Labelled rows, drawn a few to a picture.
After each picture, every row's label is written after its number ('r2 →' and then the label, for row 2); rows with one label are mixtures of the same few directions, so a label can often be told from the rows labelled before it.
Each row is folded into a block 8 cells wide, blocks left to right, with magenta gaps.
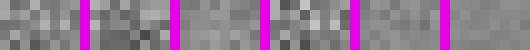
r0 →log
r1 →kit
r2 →kit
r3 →log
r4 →log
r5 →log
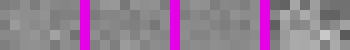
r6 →kit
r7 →log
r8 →log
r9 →kit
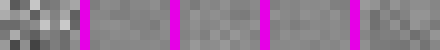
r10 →log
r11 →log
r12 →kit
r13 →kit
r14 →kit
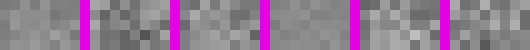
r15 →kit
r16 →kit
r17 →kit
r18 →kit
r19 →kit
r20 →log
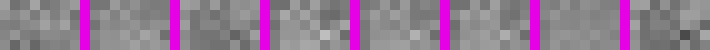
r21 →log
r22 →kit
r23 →kit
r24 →kit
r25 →kit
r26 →kit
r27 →kit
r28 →kit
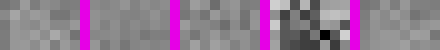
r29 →kit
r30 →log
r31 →log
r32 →kit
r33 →kit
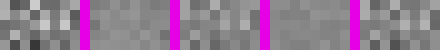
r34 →log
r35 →kit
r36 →log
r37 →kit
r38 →log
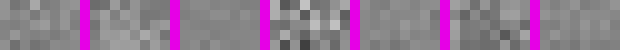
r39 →log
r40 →kit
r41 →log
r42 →log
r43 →log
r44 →kit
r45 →log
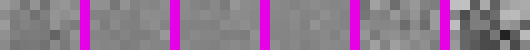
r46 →kit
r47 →kit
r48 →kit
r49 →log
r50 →log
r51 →kit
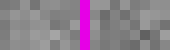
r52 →kit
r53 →kit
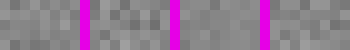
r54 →log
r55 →log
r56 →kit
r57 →log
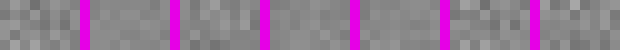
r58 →log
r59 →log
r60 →log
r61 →kit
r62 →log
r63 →log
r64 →log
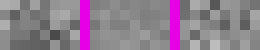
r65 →kit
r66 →kit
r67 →log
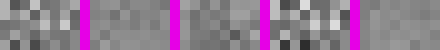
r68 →log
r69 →log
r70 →kit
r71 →log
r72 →kit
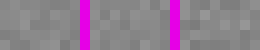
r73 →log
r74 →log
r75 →log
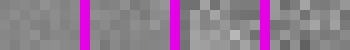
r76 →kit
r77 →log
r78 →kit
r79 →log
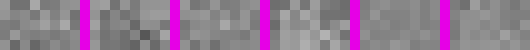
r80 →log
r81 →kit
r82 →log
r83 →kit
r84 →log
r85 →kit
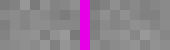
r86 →kit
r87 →kit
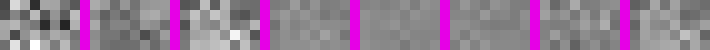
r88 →log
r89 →kit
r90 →kit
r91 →kit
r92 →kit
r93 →log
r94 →log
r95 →kit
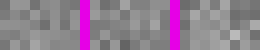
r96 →log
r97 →log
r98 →kit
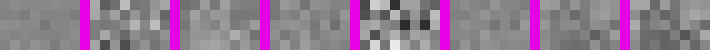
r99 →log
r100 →log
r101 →kit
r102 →log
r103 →log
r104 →log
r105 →kit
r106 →kit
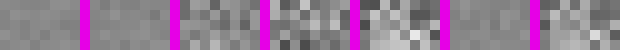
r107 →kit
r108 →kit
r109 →log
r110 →log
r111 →kit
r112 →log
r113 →kit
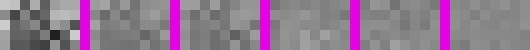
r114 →kit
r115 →kit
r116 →kit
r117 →kit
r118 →log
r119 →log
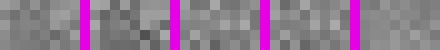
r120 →kit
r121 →kit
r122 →log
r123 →log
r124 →kit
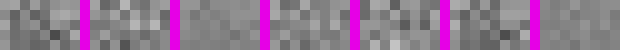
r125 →kit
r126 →log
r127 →kit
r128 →log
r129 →log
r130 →kit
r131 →log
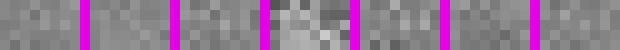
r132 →log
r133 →kit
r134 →log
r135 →kit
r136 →log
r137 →kit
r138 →log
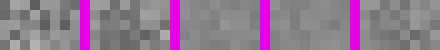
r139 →log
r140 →kit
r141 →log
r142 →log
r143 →kit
